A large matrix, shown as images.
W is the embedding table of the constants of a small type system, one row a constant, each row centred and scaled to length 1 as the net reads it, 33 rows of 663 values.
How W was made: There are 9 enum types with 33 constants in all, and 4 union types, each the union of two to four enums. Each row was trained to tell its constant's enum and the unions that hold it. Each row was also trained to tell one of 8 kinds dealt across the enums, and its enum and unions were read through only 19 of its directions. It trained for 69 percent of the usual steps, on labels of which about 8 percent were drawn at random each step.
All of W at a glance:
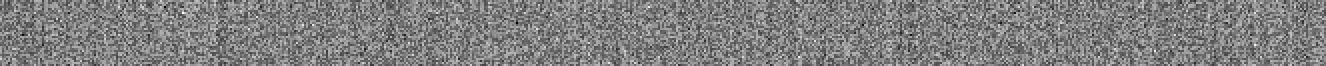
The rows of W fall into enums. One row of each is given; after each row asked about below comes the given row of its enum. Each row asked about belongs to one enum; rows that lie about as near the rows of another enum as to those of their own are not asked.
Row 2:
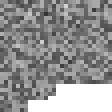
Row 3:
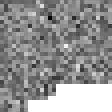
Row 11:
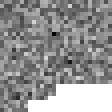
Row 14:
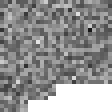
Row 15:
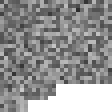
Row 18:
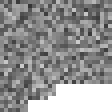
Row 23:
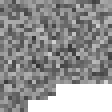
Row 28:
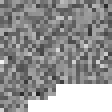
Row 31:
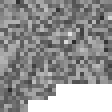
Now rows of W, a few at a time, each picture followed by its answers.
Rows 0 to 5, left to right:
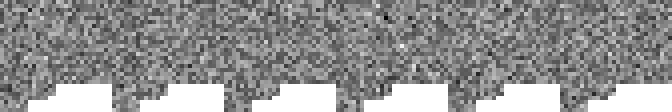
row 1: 15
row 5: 23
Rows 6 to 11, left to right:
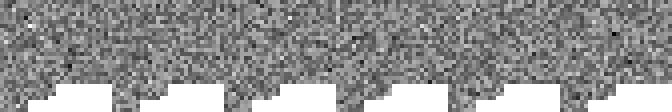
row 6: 18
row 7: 2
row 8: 28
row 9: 18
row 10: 2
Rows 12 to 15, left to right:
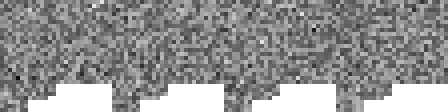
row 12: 3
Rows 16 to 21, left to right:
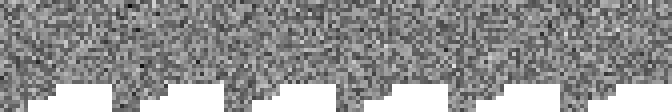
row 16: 31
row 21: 11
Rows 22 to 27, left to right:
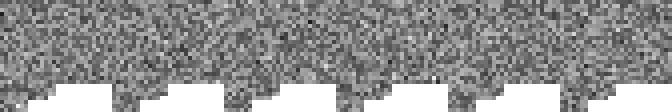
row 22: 14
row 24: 23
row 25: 11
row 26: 23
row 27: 18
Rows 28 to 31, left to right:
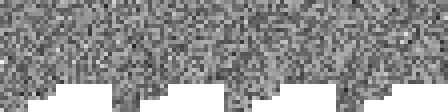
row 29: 31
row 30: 2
